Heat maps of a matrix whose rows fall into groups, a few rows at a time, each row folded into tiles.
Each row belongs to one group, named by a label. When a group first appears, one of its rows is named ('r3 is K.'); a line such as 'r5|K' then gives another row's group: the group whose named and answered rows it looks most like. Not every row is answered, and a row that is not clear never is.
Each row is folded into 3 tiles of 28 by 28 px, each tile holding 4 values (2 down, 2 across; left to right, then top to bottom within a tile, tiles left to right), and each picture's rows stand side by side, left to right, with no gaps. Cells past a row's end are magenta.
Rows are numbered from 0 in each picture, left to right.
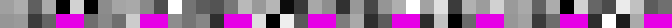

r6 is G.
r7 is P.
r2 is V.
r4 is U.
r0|G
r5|U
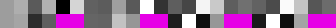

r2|P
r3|P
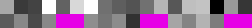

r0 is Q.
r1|V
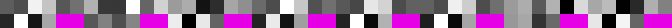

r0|P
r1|Q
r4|P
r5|P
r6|G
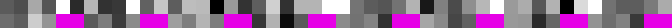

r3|U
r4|V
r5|U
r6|G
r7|V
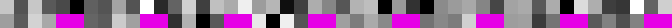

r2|U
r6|G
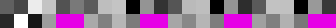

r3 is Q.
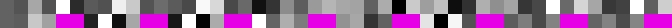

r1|P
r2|P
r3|U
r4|G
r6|Q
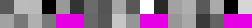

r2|G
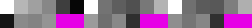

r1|V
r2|V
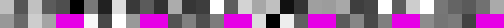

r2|Q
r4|Q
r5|V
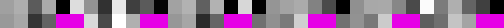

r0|G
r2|G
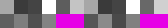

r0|Q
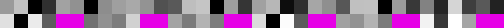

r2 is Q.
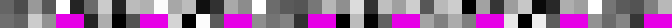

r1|U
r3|V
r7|V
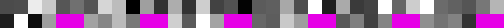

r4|Q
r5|V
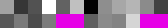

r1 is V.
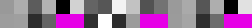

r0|G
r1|P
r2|G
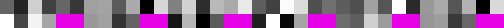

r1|G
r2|U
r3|P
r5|G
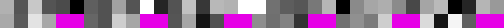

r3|V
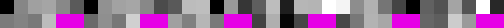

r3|U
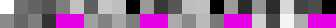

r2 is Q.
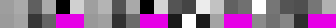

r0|G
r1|G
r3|V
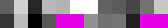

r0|U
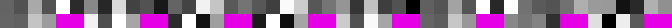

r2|P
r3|P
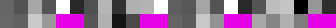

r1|U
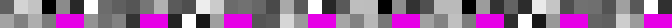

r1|V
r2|P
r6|P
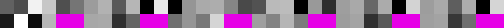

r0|P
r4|G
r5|G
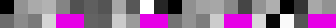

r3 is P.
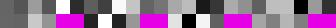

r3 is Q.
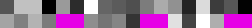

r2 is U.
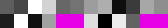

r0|P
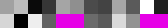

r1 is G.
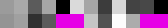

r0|G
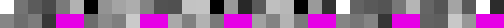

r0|V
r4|V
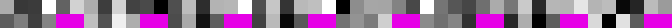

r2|U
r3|U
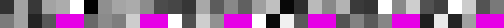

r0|U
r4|Q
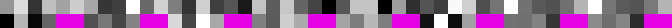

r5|P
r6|V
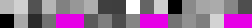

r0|U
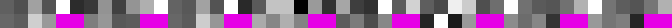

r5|P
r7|V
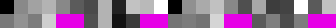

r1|U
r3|Q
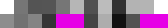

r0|V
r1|U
